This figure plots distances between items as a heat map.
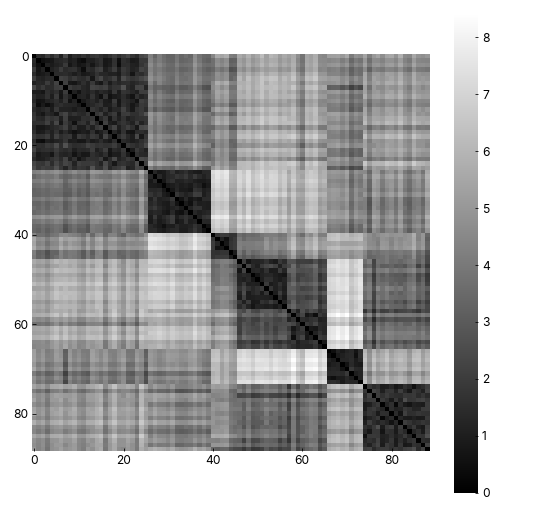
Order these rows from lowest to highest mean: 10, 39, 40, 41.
10, 39, 40, 41
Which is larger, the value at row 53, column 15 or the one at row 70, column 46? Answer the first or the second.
the second
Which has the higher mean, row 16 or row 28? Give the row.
28
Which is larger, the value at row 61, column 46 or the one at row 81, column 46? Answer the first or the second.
the second
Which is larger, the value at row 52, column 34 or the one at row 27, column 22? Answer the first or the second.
the first
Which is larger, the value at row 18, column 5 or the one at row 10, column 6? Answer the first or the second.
the first
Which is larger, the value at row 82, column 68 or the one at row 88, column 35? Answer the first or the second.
the first
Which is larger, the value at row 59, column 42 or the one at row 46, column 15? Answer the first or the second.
the second
